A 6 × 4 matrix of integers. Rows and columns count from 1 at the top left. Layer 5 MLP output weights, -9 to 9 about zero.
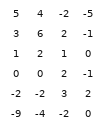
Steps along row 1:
down down down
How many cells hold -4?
1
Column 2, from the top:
4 6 2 0 -2 -4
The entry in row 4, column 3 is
2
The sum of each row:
2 10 4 1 1 -15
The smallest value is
-9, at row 6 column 1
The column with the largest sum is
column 2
